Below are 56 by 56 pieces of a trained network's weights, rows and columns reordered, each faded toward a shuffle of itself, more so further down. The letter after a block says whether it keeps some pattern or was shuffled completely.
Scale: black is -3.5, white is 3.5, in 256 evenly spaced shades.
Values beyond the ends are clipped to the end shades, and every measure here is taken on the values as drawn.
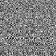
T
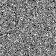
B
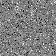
B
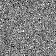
B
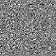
T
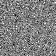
B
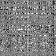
T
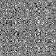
T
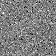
B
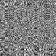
T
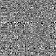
T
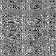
T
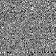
T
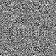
T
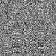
T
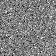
B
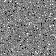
B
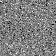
B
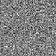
T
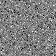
B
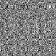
T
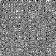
T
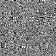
T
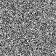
B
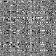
T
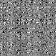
T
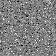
B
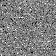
B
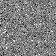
B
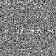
T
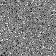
B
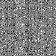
T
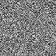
T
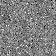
B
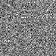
T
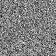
B
